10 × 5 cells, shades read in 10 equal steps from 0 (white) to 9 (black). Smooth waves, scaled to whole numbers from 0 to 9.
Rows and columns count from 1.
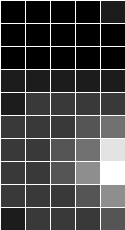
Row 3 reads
9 9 9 9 9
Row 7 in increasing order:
1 5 6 7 7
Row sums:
44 45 45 40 36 32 26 24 31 35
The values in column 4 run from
4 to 9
